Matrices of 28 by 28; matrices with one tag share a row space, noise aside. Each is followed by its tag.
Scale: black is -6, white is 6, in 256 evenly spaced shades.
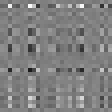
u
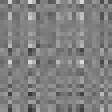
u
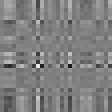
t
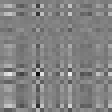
t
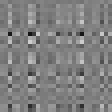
u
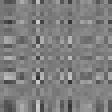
t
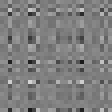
u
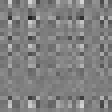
u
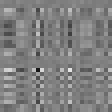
t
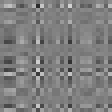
t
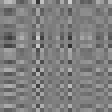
t
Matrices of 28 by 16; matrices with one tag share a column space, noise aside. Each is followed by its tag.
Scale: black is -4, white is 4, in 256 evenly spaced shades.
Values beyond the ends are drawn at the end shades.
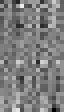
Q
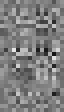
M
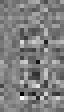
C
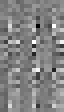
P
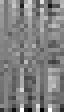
Q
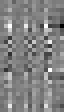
P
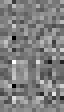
C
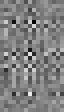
M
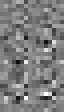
C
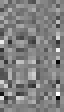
C
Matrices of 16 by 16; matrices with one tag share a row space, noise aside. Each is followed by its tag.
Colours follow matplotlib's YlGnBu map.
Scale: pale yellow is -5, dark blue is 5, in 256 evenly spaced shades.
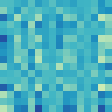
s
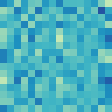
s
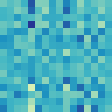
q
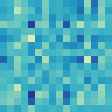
q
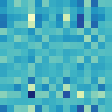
q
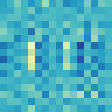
q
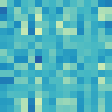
s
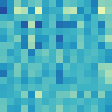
s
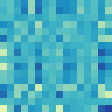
s
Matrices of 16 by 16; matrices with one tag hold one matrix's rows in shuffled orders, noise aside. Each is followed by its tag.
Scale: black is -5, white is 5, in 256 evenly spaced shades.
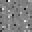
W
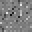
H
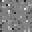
W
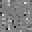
W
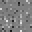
H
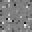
W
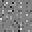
H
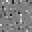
H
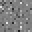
H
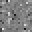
W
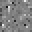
W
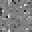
W
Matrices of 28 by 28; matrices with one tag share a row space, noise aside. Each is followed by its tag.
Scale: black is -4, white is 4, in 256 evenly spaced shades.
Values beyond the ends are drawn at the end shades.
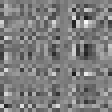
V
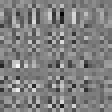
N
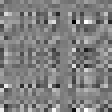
V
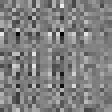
N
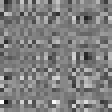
V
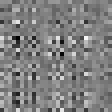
N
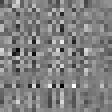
N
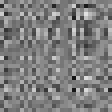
V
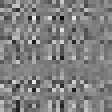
N
